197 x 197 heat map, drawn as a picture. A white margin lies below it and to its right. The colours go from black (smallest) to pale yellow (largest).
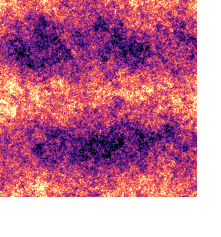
Slope: none. Histogram: bell-shaped. Average level on the scale: 50%. Stripes: horizontal, repeating 2 times.
